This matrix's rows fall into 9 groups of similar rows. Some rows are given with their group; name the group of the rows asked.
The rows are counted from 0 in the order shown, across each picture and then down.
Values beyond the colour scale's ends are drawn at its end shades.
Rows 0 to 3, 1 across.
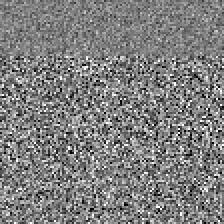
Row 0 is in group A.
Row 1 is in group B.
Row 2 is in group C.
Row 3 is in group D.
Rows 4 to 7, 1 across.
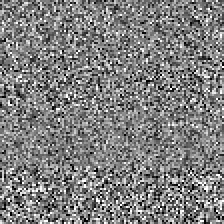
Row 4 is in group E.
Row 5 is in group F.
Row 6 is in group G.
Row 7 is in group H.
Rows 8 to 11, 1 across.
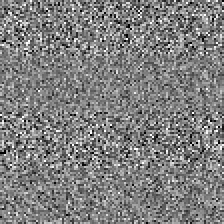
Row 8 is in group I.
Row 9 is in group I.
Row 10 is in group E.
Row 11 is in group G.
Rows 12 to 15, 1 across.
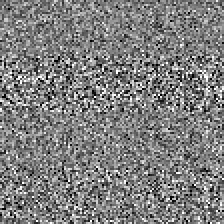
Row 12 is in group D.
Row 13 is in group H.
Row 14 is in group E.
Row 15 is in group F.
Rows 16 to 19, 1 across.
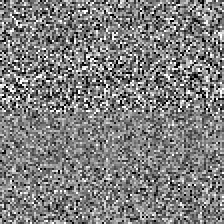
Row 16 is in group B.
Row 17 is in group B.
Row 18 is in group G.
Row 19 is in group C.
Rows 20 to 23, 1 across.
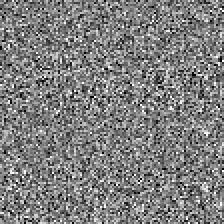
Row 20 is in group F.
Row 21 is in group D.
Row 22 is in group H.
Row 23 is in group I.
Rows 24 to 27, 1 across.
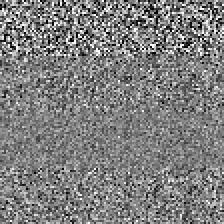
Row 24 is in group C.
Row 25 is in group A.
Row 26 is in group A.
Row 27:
G
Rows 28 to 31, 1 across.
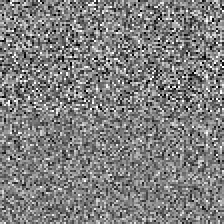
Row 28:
G
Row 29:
F
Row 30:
H
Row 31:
B
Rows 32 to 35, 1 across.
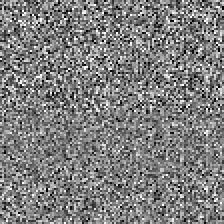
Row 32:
H
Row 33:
B
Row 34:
H
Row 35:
H
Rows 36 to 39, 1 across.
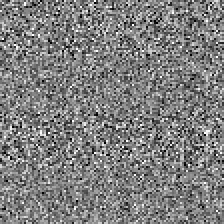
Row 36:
G
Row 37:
A
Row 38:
H
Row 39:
I
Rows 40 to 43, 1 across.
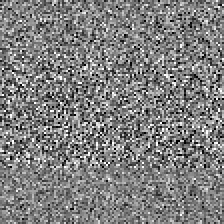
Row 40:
D
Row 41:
B
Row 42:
A
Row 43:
D
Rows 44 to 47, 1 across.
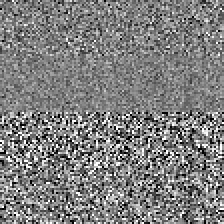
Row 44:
F
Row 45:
G
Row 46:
I
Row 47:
G
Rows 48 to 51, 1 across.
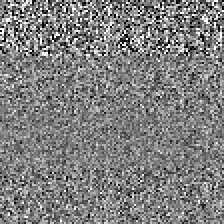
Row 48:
I
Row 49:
D
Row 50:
A
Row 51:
I
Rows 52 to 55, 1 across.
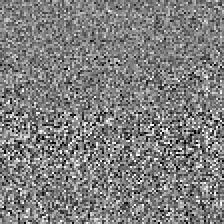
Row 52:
D
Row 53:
F
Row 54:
A
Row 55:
I
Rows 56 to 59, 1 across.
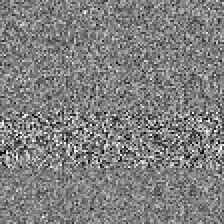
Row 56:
B
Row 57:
D
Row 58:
E
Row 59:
D
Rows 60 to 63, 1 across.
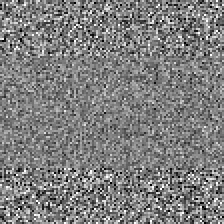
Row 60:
A
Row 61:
C
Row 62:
A
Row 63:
A
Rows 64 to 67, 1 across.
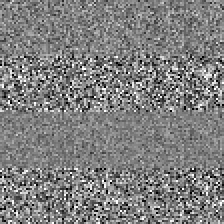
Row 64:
G
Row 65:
H
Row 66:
D
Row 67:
E
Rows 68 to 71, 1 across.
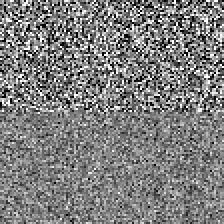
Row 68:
I
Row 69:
F
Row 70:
C
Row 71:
G
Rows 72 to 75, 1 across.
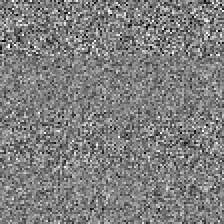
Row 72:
F
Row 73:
H
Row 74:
A
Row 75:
D
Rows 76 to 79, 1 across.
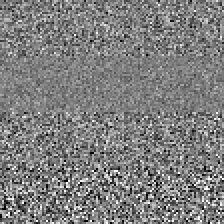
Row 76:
D
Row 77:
A
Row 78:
D
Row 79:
F
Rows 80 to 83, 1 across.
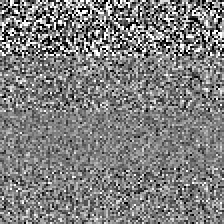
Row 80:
B
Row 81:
B
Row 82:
I
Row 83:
I
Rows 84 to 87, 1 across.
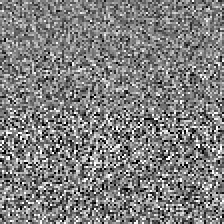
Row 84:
E
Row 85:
D
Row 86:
I
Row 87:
A
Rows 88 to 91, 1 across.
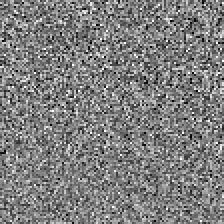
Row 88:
B
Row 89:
C
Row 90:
E
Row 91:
C
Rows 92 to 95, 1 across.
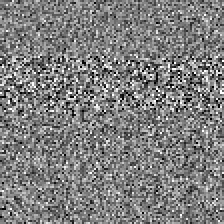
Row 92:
A
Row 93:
C
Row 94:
A
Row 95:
G
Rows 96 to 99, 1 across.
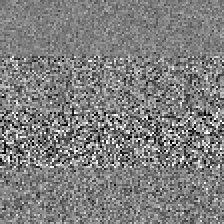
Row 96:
C
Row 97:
G
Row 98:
F
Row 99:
A
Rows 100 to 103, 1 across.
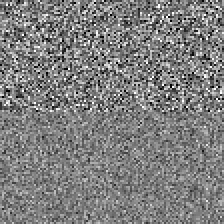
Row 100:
A
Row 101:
F
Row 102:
I
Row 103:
B
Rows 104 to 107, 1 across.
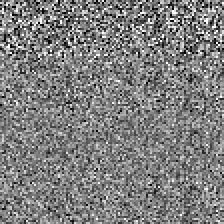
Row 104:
H
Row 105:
G
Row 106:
B
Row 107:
G
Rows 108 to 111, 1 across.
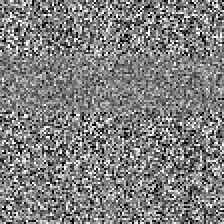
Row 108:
I
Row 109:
B
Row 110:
A
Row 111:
G
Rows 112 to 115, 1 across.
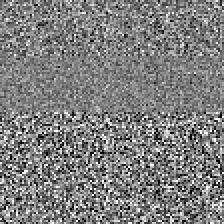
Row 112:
D
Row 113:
C
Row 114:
D
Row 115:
E
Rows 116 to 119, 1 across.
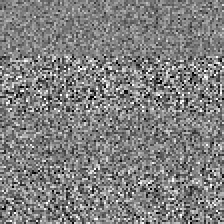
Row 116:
C
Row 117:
D
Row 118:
B
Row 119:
G
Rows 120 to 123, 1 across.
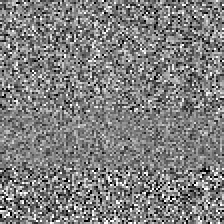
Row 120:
C
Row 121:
G
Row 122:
D
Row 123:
F
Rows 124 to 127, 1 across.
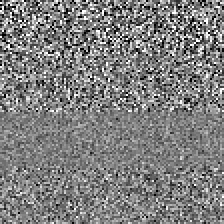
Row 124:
H
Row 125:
E
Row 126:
D
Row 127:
C
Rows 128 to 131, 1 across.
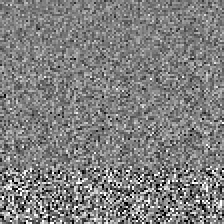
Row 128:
A
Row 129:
E
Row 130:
F
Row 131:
I
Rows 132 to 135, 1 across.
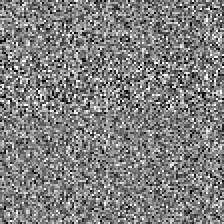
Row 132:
E
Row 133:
I
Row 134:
E
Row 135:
E
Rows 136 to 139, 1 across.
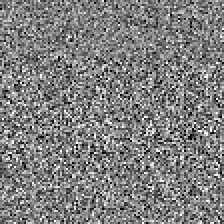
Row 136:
C
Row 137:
H
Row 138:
D
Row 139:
D
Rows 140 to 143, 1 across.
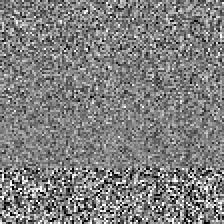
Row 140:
B
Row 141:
D
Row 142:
G
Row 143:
H
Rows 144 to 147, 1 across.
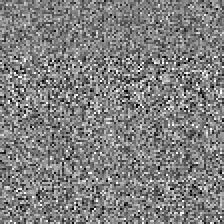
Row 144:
A
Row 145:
I
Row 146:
G
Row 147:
D
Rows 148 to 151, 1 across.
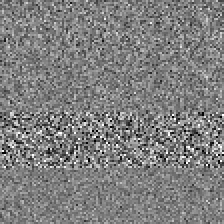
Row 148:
E
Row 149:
H
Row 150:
B
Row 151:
F
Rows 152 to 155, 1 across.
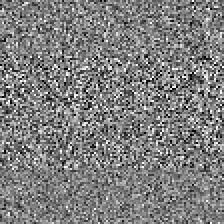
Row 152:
E
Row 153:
F
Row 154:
A
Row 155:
F
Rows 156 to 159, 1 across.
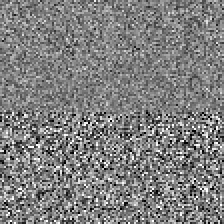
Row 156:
G
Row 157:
B
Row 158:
A
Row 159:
D
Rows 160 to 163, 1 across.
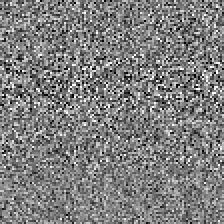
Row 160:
A
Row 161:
A
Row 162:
B
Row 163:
G
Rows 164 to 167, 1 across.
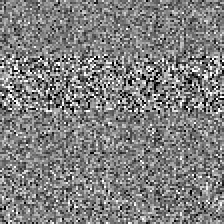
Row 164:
H
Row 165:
G
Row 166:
D
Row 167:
E
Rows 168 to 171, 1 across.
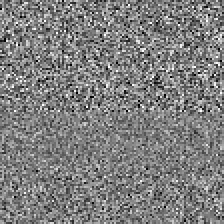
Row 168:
E
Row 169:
D
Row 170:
B
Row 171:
H
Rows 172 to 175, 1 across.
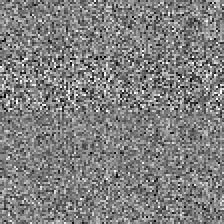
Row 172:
G
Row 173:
E
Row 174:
D
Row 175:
C
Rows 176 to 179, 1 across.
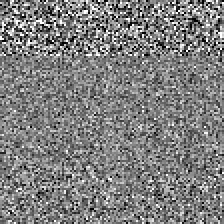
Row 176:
B
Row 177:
D
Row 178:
G
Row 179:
D
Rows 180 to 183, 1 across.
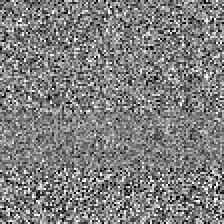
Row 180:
F
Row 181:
G
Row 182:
D
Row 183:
A
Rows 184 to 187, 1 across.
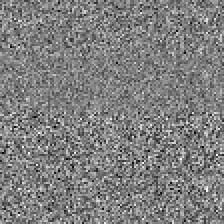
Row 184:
H
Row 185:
I
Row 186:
G
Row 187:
H
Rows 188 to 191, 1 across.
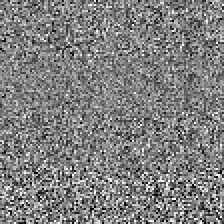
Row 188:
G
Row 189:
G
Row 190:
I
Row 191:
D
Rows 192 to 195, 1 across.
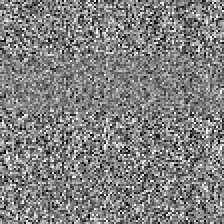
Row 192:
G
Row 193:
E
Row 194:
E
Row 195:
I
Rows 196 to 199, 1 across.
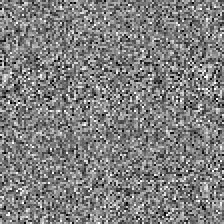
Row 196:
E
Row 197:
H
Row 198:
B
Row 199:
I
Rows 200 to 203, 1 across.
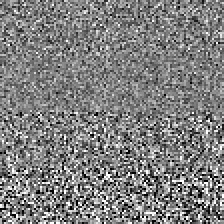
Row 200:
B
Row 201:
C
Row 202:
E
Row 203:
C
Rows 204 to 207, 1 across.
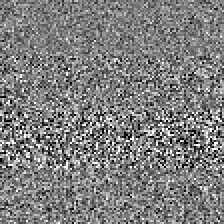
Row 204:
F
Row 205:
F
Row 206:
A
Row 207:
D
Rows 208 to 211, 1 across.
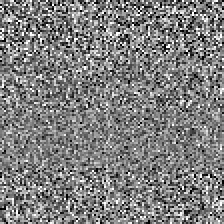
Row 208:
I
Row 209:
B
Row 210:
I
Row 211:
E
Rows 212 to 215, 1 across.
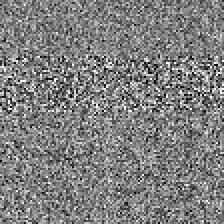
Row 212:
I
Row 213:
C
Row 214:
G
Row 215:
I
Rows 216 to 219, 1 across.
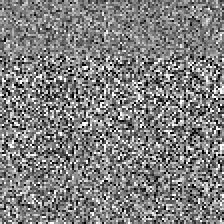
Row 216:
E
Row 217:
B
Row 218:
B
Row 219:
C
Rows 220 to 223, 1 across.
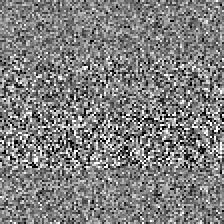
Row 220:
D
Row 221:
B
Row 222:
I
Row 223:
D
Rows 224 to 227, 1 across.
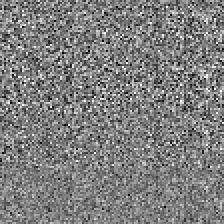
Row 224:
H
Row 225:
H
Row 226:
F
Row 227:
H
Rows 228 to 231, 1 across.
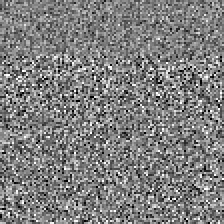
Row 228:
A
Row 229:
D
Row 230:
A
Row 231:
F
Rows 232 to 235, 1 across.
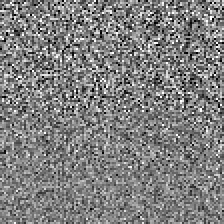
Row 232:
G
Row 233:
D
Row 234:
E
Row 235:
D
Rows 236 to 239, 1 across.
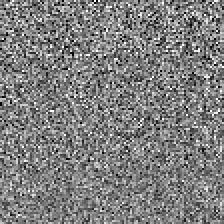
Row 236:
G
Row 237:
F
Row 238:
I
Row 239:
H
